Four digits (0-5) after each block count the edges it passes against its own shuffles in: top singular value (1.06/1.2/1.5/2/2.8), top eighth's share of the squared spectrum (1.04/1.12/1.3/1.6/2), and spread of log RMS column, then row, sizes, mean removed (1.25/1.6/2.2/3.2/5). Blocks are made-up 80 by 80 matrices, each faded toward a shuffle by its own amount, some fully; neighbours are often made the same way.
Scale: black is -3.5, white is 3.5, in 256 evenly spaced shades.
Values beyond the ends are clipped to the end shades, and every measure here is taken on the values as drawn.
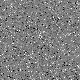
0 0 0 0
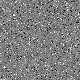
2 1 0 0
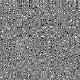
4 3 2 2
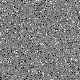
2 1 0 0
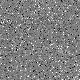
2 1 0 0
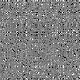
4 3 2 2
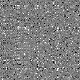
4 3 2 2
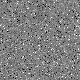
1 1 0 0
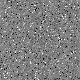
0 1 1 0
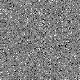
3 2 1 1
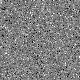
0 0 0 0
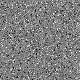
1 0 0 0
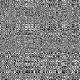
5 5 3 4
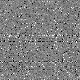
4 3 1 2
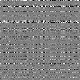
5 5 2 4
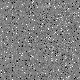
2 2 1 0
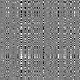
5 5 4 3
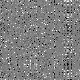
4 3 2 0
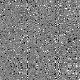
4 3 2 1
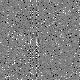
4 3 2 0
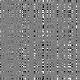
5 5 4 3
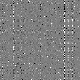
4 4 3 1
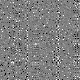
4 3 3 1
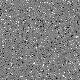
0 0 0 0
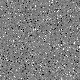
0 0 0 0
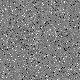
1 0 0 0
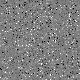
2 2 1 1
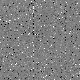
3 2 1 0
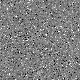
0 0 0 0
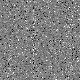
1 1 1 0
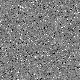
0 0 0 0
